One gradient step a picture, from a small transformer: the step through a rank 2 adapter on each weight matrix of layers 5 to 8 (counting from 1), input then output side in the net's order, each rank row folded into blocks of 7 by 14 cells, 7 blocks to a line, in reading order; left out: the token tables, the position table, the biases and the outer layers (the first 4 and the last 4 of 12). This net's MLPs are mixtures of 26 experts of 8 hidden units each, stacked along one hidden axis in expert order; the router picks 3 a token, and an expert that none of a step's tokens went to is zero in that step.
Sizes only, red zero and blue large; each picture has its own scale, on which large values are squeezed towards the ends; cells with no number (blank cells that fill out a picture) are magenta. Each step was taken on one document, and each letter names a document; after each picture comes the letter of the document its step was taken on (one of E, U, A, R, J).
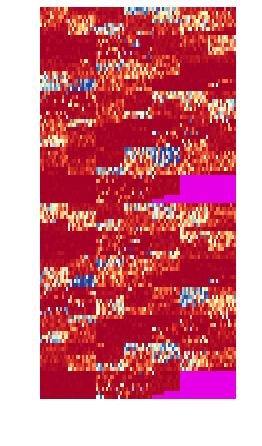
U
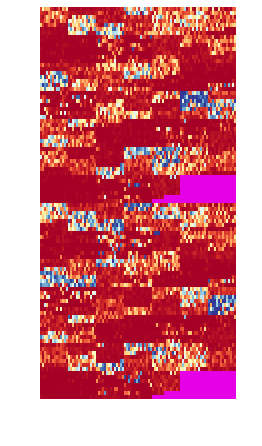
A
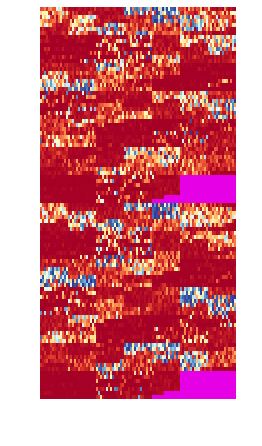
U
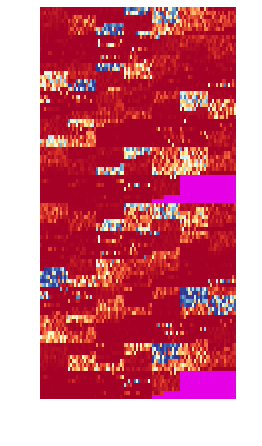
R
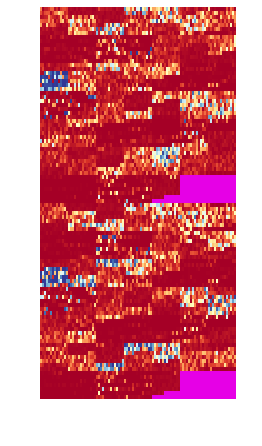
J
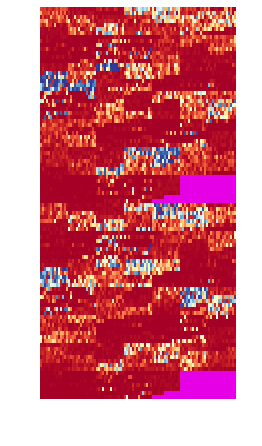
J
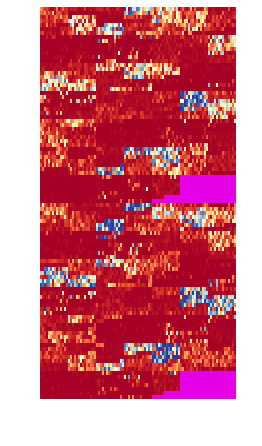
A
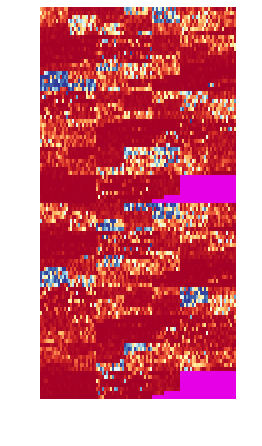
U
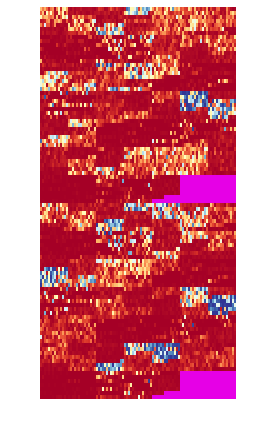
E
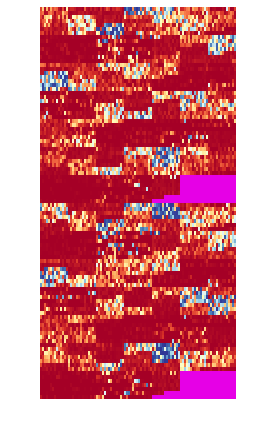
A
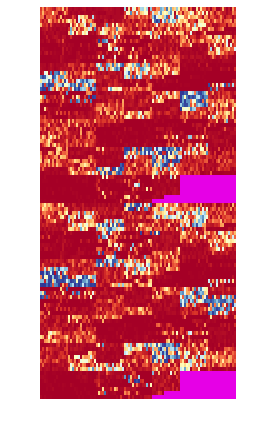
A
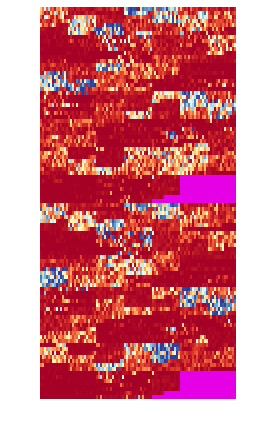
E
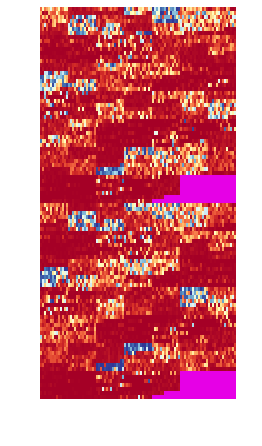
E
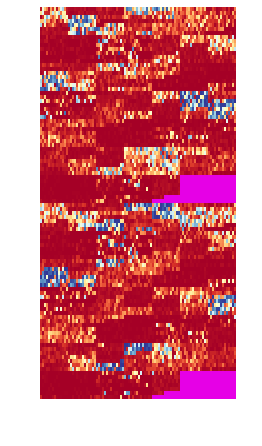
A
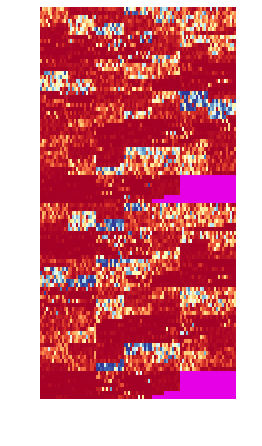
E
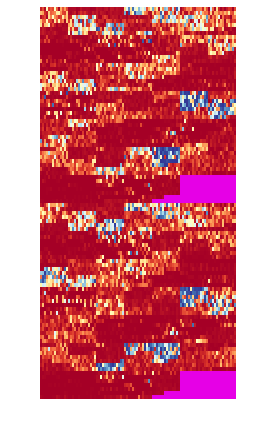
E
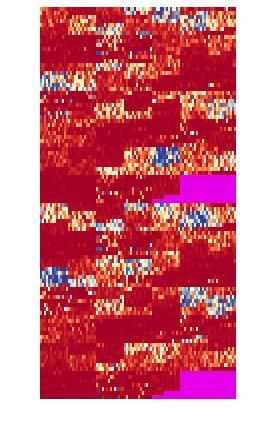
J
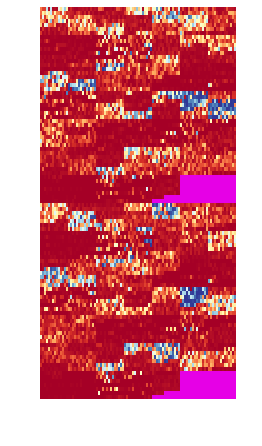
U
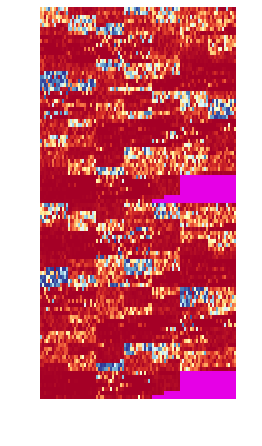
E
